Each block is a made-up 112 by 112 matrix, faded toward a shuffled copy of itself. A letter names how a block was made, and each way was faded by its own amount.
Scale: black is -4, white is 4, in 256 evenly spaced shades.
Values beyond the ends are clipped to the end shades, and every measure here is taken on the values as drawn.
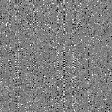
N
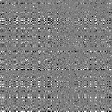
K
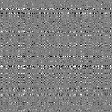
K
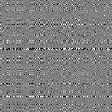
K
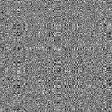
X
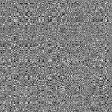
X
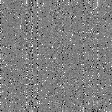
N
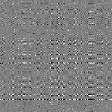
K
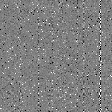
N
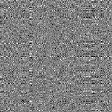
X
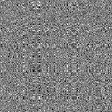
X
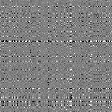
K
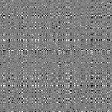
K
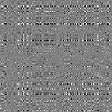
K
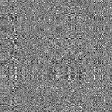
X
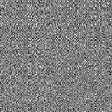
X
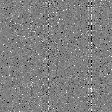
N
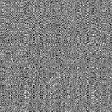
X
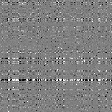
K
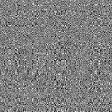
X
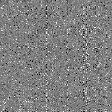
N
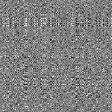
X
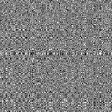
X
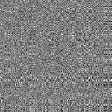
X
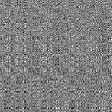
X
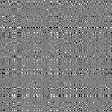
K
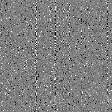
N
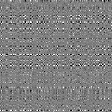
K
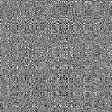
X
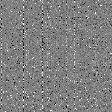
N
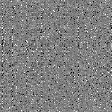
N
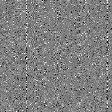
N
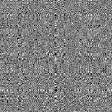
X
